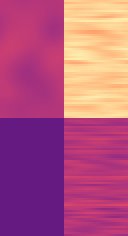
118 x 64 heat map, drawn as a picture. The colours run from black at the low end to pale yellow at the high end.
The table splits into 2 rows of 2 panels. Panel 1,1: middling, smooth, faint in contrast. Panel 1,2: very high, streaked across, faint in contrast. Panel 2,1: low, flat. Panel 2,2: middling, streaked across, faint in contrast.
